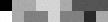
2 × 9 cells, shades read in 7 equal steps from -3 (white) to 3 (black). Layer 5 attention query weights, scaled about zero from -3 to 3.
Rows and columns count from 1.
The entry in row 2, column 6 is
0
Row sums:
-1 -5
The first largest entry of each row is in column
1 8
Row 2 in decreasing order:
2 0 0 0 0 -1 -1 -2 -3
